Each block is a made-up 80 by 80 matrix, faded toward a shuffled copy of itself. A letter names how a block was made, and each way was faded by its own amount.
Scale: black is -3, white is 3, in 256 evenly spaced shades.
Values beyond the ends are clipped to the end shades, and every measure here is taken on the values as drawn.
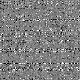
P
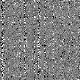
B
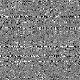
P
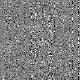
B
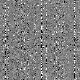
B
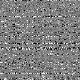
P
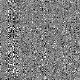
B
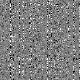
B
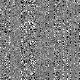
B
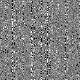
B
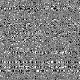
P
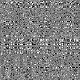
P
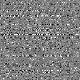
P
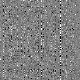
B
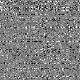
P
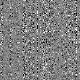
B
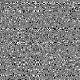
P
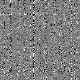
B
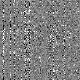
B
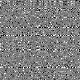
P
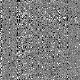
B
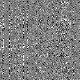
B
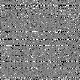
P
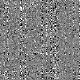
B
